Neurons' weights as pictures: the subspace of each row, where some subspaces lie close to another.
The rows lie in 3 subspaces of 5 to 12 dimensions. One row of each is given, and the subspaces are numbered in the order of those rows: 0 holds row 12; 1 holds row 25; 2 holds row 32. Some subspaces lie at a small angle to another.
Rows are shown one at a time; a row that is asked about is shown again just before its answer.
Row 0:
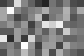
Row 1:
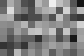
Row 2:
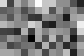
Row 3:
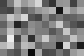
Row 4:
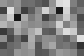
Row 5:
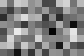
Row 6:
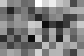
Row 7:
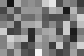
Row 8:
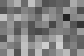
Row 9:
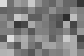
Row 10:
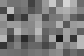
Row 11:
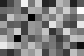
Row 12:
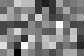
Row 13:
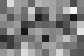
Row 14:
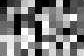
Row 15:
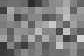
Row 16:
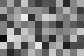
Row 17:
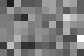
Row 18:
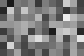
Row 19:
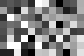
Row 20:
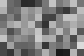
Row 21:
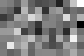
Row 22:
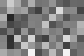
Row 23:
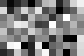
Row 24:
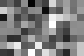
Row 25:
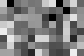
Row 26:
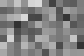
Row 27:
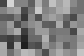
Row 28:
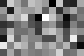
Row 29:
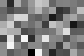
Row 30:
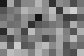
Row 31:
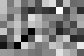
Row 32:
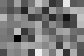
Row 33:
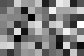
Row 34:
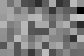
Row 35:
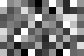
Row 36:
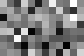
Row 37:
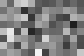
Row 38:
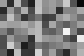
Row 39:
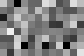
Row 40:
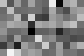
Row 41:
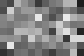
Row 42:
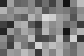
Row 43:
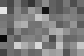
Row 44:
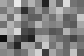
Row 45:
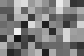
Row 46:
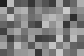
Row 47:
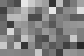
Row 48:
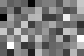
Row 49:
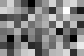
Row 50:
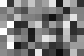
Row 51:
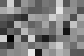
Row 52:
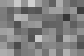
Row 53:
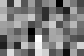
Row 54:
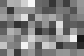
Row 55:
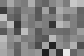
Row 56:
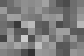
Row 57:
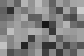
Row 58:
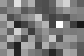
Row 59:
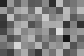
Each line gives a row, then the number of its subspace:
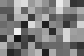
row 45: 2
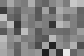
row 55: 2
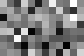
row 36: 2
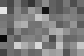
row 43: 2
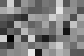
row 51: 1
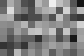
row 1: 0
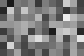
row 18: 0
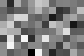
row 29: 1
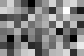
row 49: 2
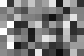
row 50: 1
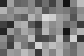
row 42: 1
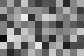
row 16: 2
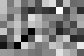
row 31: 2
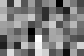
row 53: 2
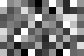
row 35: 2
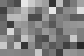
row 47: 2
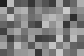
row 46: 1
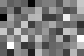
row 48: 0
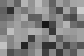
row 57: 2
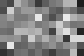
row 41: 0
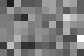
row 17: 0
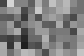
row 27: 2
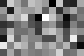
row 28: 1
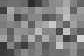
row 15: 0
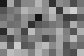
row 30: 2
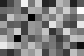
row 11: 2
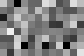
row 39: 2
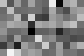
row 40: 2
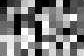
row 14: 2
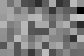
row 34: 2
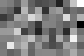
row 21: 0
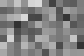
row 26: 1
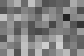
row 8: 2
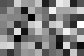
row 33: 2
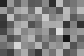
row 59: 1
